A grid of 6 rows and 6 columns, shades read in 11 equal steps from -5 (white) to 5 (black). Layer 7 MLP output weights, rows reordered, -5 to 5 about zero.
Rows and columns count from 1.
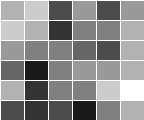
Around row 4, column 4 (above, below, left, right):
1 0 0 -1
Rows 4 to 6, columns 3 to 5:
0 -1 -1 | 0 0 -3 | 2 4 0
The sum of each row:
-3 -4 0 1 -7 9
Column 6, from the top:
-1 -2 -2 -2 -5 -2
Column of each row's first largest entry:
3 3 5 2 2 4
